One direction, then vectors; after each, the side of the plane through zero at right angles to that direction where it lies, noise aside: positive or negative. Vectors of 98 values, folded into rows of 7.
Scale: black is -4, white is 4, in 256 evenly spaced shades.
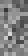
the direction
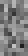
negative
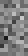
negative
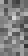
positive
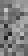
negative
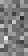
positive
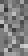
positive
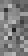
positive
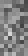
positive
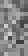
positive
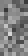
positive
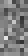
positive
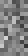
positive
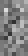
negative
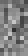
positive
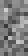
negative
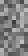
negative
